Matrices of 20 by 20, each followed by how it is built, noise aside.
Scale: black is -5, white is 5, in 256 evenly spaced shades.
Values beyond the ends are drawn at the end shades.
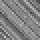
Toeplitz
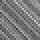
Toeplitz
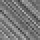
Toeplitz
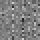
uneven columns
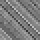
Toeplitz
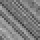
Toeplitz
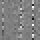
uneven columns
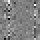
uneven columns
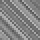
Toeplitz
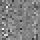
uneven columns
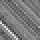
Toeplitz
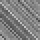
Toeplitz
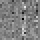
uneven columns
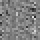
uneven columns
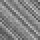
Toeplitz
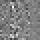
uneven columns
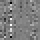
uneven columns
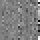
uneven columns
